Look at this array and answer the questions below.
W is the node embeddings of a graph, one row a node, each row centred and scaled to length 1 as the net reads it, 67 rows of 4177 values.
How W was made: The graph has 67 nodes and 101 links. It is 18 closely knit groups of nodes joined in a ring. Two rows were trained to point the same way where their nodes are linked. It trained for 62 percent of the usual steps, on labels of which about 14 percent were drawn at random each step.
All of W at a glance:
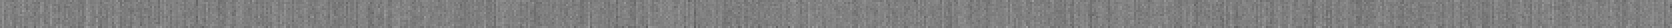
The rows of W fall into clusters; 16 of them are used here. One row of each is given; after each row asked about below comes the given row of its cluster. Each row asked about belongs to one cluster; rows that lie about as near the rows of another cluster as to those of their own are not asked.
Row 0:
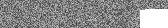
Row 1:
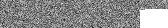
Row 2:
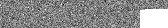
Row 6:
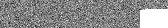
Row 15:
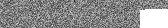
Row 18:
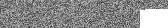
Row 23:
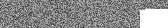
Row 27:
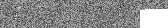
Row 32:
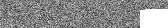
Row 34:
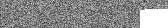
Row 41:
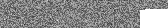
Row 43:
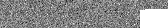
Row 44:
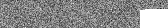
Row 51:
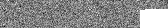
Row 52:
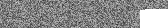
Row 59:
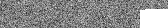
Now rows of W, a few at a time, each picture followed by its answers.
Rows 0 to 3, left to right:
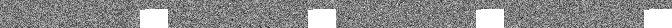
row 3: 23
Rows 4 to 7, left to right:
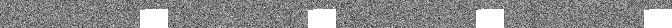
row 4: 23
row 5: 0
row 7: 18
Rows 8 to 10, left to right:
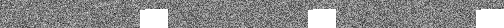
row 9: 6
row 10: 23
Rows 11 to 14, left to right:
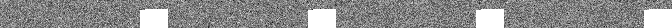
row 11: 41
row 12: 52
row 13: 51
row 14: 27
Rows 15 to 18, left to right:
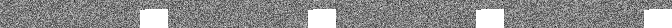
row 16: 1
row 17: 59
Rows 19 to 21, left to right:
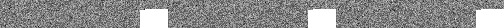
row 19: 15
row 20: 34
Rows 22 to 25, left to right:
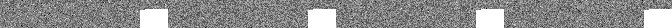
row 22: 2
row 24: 15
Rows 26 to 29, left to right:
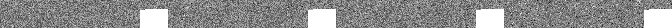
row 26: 52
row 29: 2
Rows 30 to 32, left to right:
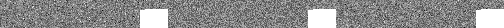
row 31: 6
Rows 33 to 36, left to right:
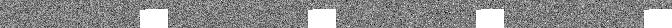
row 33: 32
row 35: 44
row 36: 1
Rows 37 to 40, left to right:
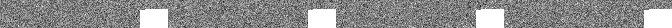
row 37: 59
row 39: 6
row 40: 41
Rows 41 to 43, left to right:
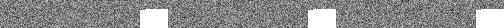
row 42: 41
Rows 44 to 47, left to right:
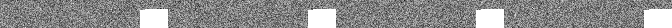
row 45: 18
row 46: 51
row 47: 43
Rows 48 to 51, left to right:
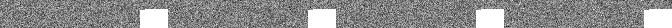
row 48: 34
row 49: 27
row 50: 6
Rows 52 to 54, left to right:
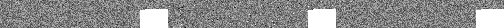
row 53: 32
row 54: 34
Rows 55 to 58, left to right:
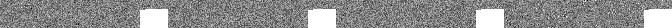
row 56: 0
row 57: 43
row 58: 52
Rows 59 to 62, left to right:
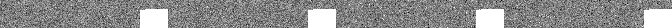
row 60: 18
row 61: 52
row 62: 0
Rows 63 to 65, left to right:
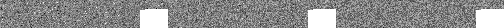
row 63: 32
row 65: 34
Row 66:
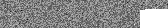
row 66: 32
